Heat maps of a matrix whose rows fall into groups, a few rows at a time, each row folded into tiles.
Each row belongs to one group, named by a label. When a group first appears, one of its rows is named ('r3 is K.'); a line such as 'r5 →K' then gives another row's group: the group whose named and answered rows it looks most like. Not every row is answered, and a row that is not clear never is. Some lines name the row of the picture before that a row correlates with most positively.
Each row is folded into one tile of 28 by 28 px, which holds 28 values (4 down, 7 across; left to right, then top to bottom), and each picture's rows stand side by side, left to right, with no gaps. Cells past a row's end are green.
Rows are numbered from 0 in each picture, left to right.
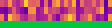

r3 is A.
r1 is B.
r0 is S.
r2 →S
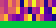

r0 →A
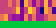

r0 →A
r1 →B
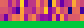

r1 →A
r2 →B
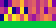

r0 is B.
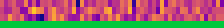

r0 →S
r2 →A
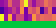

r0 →S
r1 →B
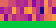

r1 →B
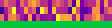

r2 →S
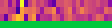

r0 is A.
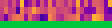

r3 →S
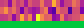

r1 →S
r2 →B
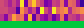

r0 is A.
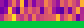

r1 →B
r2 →S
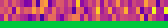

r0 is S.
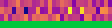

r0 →B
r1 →B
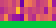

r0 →A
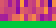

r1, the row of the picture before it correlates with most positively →0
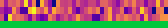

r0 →S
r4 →B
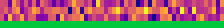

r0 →S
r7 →A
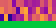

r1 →B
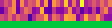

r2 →S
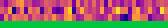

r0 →B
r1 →B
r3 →A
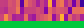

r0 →A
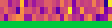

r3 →A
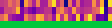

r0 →A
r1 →S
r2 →S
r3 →A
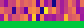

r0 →B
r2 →S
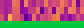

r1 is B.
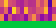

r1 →A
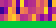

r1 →A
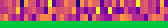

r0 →A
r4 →S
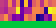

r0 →A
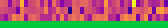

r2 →B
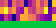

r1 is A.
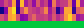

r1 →A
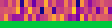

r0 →A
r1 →B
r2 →A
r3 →B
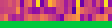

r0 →A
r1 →S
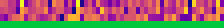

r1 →A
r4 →B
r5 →A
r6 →A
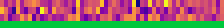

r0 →B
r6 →S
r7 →A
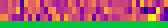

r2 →S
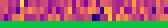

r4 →B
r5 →B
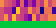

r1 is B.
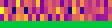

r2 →B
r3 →A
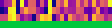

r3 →S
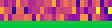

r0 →B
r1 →S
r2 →A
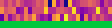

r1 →A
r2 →S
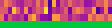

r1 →A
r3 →B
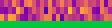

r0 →S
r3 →B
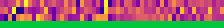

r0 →S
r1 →S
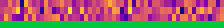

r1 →B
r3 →S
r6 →B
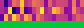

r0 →B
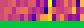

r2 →A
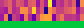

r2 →A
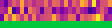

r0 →B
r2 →S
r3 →S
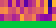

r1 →A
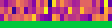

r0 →B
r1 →A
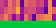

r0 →A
